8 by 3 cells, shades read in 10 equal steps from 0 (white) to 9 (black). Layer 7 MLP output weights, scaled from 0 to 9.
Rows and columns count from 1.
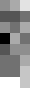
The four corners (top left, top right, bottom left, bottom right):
4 1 0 2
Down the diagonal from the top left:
4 6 3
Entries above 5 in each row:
0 2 0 1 1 0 0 0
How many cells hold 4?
4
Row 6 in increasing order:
3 5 5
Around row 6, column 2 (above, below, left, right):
4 5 5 3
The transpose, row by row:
4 6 4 9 6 5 5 0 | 3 6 5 3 4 5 5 0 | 1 5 3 5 4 3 2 2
